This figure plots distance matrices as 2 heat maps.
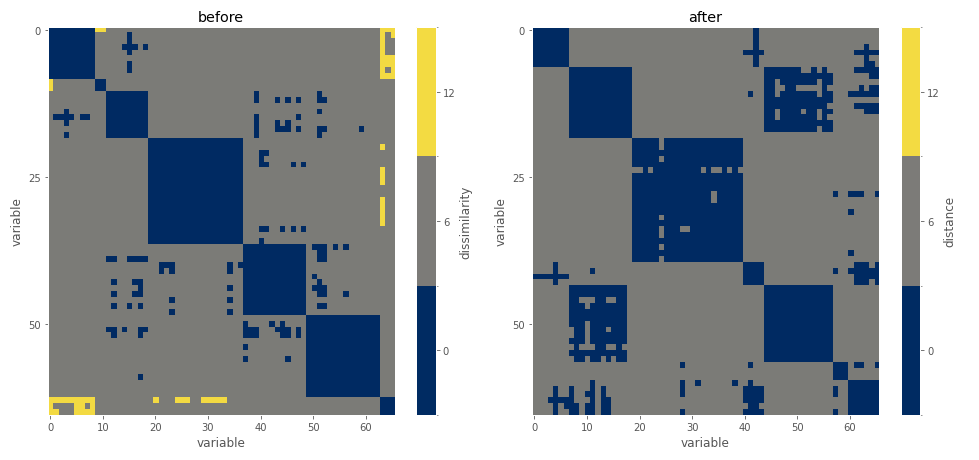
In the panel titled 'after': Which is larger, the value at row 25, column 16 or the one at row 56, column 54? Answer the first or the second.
the first
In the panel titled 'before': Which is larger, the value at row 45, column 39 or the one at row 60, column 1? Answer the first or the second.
the second
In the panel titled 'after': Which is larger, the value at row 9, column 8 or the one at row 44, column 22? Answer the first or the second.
the second
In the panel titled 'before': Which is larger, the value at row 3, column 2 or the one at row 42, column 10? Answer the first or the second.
the second
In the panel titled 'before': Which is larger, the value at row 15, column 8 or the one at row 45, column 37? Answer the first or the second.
the first
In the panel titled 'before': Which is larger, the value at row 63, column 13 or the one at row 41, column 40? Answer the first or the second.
the first
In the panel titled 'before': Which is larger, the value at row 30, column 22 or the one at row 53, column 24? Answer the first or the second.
the second
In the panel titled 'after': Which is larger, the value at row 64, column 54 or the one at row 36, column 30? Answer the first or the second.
the first
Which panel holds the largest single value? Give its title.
before
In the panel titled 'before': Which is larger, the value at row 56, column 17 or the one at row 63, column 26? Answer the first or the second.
the second
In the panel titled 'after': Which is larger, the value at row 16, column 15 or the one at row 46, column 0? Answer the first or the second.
the second
